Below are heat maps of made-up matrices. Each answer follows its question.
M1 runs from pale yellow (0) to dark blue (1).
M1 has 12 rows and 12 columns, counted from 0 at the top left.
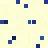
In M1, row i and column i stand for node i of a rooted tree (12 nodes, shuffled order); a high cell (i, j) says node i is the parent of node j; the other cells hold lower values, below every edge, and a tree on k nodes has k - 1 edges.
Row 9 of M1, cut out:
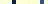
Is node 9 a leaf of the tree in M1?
no
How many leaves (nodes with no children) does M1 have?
6
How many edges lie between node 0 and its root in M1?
1
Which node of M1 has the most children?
5
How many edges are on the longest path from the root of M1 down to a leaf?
5
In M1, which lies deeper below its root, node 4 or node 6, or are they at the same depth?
the same depth
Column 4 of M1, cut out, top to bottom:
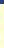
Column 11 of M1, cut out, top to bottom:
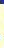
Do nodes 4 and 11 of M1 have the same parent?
yes
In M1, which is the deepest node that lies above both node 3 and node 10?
9
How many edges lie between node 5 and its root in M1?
0
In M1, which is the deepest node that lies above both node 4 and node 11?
0
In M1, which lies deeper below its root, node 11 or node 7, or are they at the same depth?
node 11
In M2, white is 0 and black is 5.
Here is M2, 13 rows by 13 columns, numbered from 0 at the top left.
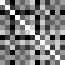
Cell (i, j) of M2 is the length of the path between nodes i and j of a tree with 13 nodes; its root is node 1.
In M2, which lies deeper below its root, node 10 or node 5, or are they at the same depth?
the same depth
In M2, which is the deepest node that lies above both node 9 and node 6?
8
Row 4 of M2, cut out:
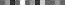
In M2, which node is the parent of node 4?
8
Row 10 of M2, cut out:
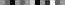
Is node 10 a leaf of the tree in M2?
yes
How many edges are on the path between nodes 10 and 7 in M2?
5
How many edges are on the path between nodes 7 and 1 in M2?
4
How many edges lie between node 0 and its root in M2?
3
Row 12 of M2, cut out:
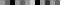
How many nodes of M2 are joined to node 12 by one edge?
1
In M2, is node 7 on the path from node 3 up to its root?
no
